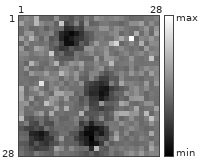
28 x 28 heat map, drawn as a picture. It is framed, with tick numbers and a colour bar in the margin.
There are four dips. The bottom middle is the ninth with the lowest average. Neither half mirrors the other.
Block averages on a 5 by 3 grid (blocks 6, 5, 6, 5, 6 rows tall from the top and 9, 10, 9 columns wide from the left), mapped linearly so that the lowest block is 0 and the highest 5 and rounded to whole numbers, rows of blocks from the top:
4 2 5 | 4 4 4 | 5 1 4 | 4 2 5 | 1 0 4
